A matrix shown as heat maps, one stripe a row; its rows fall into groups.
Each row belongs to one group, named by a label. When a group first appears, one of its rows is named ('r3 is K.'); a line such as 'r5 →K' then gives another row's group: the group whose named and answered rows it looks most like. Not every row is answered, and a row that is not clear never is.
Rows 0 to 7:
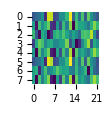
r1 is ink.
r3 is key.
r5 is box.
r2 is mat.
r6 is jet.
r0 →box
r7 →ink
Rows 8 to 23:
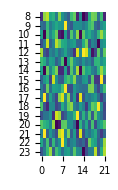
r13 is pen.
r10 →ink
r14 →ink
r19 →box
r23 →key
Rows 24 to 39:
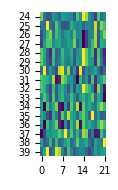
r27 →key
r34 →ink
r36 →ink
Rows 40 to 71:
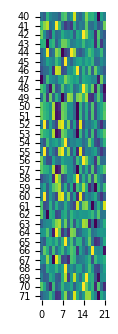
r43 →jet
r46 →box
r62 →mat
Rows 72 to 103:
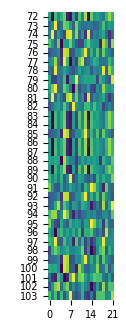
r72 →ink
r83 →ink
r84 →ink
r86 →ink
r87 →ink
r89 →ink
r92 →box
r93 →key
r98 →key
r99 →box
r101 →mat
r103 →pen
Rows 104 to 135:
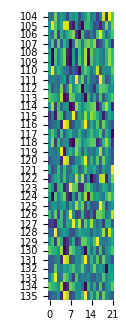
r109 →ink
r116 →box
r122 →key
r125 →key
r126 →pen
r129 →mat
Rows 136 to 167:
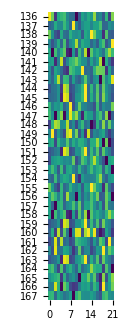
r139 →key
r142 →mat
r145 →box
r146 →pen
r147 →jet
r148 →key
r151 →box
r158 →ink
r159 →box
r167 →pen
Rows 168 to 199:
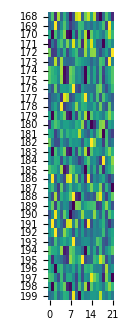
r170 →ink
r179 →ink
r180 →key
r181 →jet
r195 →mat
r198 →ink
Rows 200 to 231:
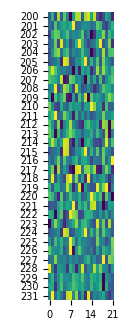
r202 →key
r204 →key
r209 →ink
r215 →box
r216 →key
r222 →jet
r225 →pen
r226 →pen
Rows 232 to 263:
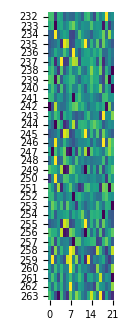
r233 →jet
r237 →jet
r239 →jet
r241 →pen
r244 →mat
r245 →box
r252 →pen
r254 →jet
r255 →box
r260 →pen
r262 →pen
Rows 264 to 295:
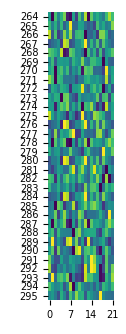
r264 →ink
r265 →pen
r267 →box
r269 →jet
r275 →mat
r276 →box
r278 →ink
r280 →box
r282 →jet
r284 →box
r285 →mat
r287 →ink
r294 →pen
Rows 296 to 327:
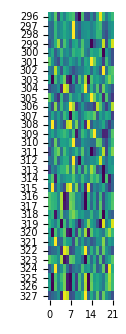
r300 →jet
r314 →jet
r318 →jet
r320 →ink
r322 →box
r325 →ink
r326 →ink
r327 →box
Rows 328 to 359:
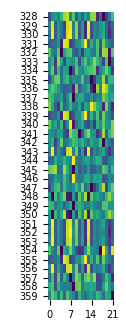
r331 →box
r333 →jet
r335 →key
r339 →box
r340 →pen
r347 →key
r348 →ink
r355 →box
